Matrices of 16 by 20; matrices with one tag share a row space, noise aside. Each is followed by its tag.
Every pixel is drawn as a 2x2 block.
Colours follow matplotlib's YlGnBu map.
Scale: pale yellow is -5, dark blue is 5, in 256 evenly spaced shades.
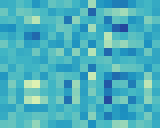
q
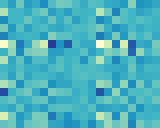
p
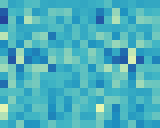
p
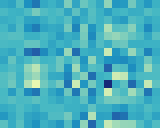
q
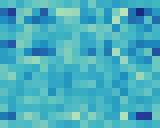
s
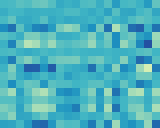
s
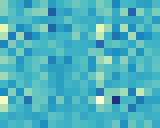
p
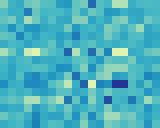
q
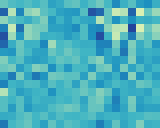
p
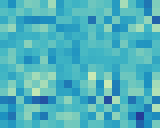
s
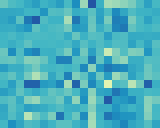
q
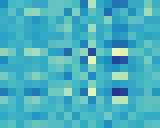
q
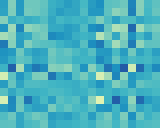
p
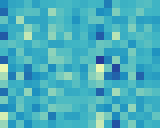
p
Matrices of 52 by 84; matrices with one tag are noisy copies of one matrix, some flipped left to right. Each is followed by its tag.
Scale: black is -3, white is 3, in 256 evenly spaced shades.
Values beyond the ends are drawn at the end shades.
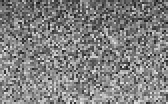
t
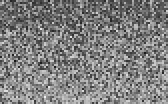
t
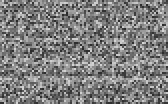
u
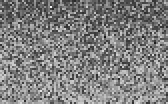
t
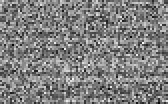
u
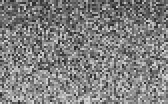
t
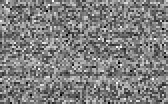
u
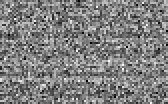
u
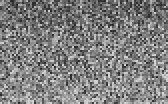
t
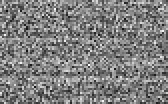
u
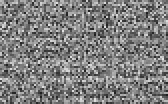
u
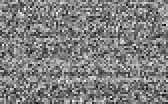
u
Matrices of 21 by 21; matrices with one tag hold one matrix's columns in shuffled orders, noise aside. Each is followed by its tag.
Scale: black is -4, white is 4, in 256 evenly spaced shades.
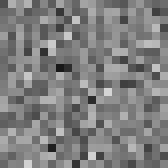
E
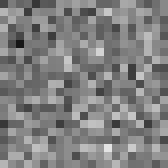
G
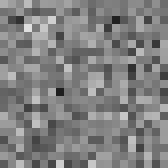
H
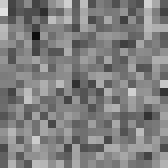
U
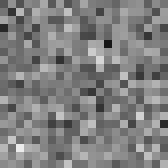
G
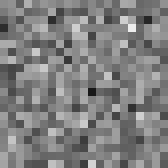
H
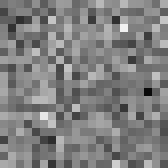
H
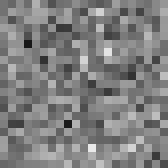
G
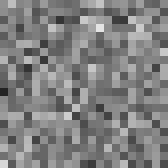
H
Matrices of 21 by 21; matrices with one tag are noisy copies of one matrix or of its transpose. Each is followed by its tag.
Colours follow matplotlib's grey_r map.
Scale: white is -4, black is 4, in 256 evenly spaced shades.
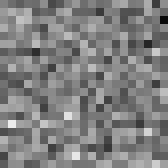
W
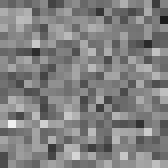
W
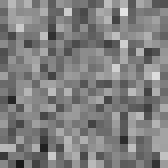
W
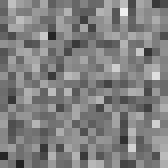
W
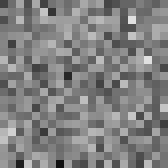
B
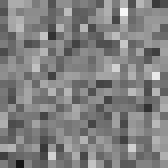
W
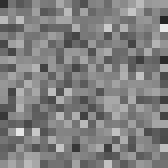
B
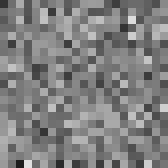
B
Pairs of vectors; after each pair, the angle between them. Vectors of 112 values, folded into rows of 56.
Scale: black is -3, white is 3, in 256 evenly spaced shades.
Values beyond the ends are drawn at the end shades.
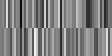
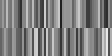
nearly parallel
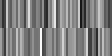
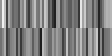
nearly opposite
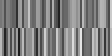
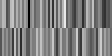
partly opposed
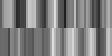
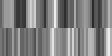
nearly parallel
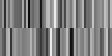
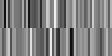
nearly parallel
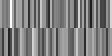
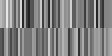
partly aligned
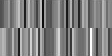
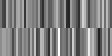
partly aligned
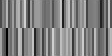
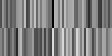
partly aligned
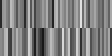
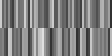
nearly opposite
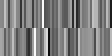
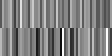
orthogonal
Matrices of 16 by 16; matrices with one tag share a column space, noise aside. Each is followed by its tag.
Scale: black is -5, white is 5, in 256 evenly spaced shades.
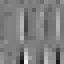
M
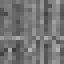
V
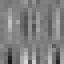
M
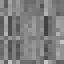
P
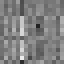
P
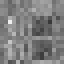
P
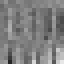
M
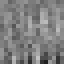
M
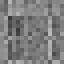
P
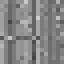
V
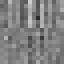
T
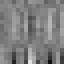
M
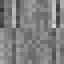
T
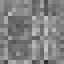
P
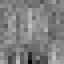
M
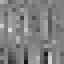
M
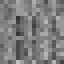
P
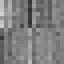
T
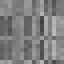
P
